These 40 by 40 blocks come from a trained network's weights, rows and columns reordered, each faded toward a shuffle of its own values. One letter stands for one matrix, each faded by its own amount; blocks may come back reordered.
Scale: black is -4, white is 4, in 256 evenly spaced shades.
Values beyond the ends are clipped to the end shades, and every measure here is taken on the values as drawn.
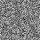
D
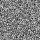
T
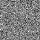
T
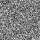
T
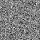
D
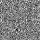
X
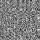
X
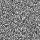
D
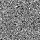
T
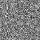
X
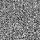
D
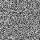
D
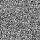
D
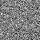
T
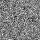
T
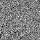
T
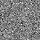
T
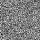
D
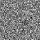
X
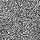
X
